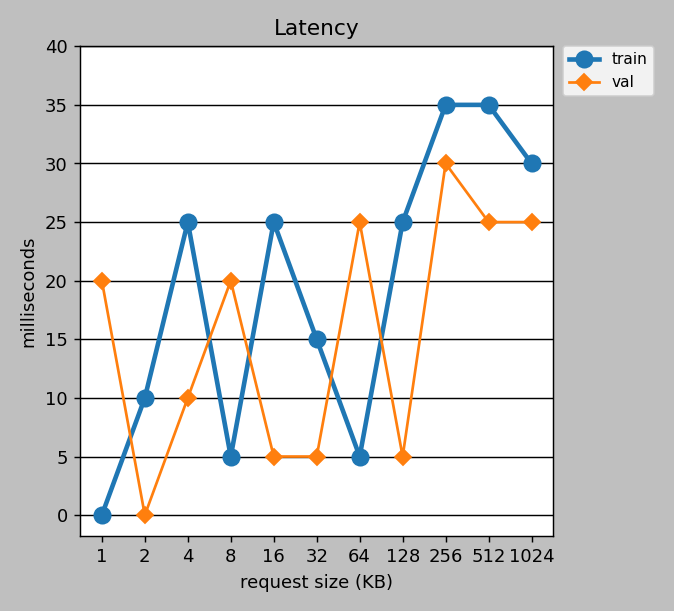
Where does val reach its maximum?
256
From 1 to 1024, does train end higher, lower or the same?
higher
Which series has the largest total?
train
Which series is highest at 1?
val
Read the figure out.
Title: Latency
x-axis: request size (KB), ticks 1 2 4 8 16 32 64 128 256 512 1024
y-axis: milliseconds, ticks 0 5 10 15 20 25 30 35 40
Legend: train, val
Values:
train: 0 10 25 5 25 15 5 25 35 35 30
val: 20 0 10 20 5 5 25 5 30 25 25
